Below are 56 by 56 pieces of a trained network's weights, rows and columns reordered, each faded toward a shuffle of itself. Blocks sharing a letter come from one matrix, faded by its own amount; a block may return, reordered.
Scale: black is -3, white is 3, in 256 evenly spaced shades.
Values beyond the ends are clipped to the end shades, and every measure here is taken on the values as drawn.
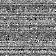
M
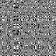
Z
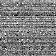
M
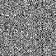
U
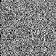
U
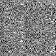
U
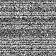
M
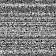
M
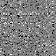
Z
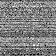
M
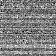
M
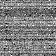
M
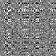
Z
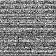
M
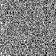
U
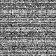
M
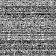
M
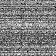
M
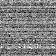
M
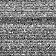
M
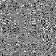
Z
